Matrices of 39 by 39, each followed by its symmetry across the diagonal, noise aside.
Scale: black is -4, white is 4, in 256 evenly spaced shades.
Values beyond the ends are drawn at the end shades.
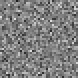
antisymmetric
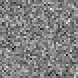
neither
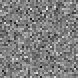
neither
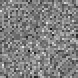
symmetric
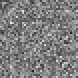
symmetric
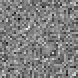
symmetric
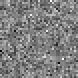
antisymmetric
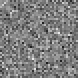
symmetric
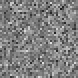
neither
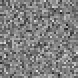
neither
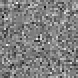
antisymmetric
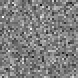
neither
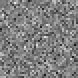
symmetric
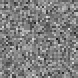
antisymmetric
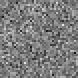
symmetric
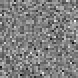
antisymmetric
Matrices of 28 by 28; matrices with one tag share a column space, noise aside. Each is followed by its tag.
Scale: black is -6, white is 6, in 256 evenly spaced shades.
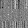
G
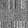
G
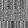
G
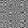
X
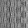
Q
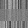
G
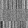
G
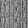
Q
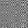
X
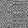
X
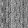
Q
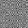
X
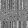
G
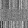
G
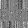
G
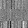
G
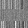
G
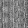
Q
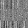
G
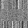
G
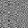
X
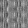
Q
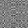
X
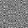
X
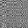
X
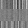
G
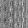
Q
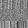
G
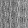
Q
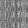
Q
